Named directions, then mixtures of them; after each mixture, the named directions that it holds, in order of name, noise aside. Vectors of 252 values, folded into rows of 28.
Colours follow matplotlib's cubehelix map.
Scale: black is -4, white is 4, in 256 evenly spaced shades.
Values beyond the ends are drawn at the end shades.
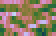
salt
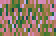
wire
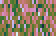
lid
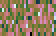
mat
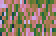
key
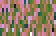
key, mat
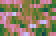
salt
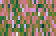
lid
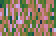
key, wire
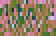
wire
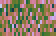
wire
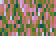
key, lid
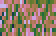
key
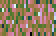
mat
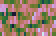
key, salt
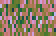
wire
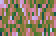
key, lid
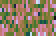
mat, salt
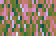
lid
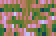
salt, wire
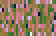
mat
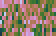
key, salt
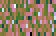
mat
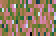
mat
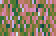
lid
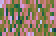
key, wire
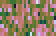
mat, salt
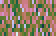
lid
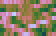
salt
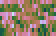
lid, salt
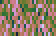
lid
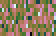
mat
